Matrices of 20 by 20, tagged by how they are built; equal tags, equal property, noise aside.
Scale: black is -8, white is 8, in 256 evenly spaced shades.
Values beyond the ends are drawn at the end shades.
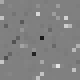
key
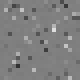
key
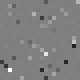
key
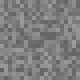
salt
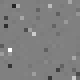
key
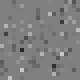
key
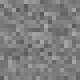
salt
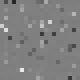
key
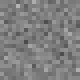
salt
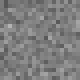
salt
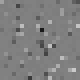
key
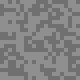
salt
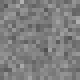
salt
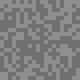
salt
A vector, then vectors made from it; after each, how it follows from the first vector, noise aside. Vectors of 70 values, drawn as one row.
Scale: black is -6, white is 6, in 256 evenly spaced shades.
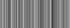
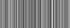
sign-scrambled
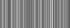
sign-scrambled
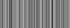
sign-scrambled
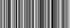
scaled up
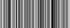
scaled up
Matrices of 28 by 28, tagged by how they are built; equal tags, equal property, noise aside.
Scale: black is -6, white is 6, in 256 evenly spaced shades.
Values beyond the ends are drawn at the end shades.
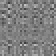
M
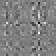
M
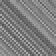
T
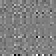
M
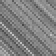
T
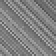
T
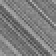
T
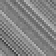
T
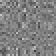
M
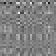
M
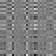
M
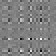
M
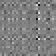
M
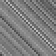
T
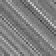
T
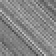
T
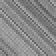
T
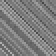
T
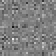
M
